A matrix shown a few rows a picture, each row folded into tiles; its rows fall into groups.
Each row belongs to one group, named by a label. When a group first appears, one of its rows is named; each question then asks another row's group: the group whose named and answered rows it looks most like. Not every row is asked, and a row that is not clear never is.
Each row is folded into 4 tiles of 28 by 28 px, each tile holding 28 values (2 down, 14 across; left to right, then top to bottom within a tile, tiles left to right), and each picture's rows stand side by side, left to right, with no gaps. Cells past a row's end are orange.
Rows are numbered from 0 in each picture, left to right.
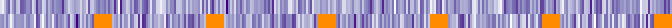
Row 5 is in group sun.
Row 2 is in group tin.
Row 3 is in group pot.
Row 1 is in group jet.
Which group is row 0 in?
sun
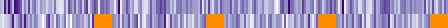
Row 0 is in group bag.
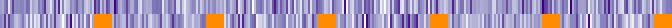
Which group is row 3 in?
jet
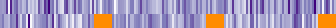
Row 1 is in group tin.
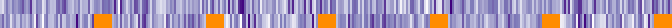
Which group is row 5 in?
bag
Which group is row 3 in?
tin
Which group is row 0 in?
sun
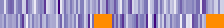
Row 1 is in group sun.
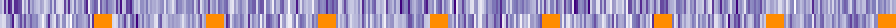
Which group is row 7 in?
jet
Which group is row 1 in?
bag
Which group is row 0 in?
bag
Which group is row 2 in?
pot
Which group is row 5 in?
bag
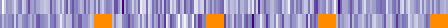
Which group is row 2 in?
sun
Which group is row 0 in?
tin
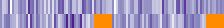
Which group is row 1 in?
tin
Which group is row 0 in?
jet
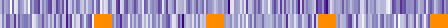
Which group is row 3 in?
sun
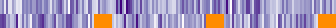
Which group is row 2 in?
jet
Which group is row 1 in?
bag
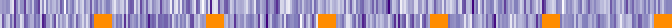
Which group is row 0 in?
pot
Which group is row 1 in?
tin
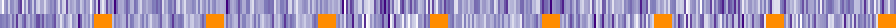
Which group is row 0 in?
tin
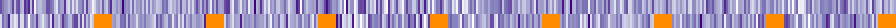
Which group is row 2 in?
pot
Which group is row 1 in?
bag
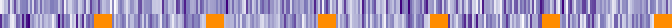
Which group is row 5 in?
jet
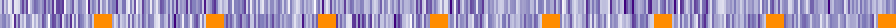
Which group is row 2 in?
tin
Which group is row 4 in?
jet
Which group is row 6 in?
jet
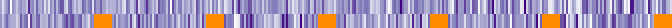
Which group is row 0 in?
jet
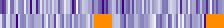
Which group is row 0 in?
pot
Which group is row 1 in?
bag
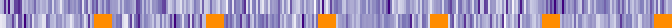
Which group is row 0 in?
bag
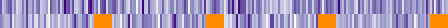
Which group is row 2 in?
bag
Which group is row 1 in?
pot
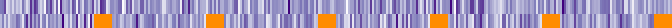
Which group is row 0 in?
pot
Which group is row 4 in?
jet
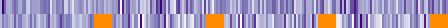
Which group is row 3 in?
bag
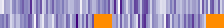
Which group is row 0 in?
sun
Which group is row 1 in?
jet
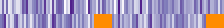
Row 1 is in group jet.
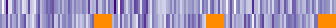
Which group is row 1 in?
jet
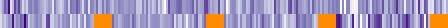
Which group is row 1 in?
sun
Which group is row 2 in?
tin
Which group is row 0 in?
bag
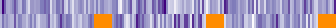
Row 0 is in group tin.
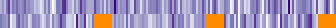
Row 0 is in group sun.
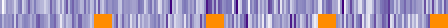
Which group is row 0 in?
tin
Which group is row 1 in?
pot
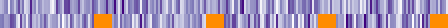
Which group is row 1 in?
jet
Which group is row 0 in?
sun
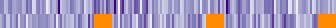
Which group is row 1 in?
jet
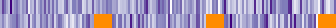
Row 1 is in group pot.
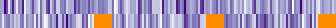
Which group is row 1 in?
tin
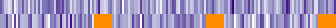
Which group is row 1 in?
jet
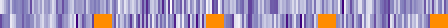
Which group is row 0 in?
sun
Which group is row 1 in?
pot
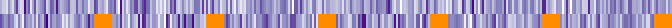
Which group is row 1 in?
jet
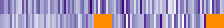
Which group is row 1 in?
bag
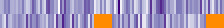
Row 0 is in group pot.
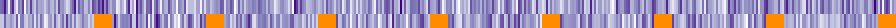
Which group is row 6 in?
sun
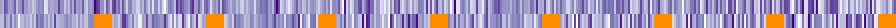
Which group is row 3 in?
jet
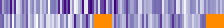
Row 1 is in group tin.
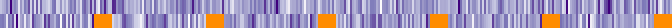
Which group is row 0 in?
bag
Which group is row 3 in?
pot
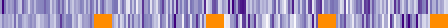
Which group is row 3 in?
jet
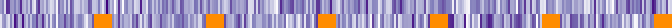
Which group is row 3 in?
sun
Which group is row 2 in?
sun
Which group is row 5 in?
sun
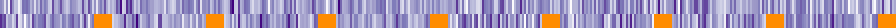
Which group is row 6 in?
jet
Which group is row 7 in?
tin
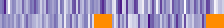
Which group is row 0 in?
pot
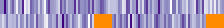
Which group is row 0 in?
pot
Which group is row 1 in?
pot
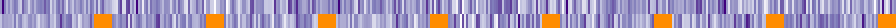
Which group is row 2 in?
tin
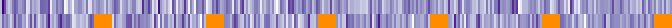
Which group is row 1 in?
pot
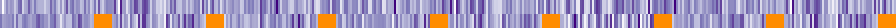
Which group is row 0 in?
tin
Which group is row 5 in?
sun
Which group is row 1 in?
jet
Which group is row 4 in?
jet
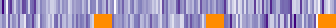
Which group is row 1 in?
tin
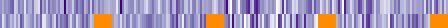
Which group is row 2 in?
jet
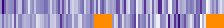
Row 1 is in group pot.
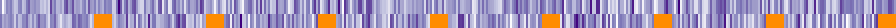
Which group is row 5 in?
pot
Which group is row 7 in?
sun
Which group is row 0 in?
tin
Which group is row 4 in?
sun
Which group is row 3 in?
jet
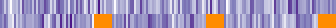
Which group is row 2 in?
tin
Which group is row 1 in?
tin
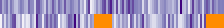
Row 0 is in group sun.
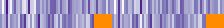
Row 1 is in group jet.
